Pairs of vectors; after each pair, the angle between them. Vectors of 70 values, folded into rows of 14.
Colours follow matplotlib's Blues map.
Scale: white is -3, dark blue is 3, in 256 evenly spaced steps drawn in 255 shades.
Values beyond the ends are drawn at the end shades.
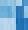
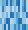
orthogonal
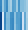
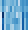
nearly opposite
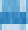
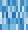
orthogonal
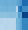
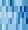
partly aligned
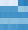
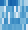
partly opposed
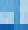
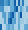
orthogonal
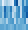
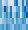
nearly parallel
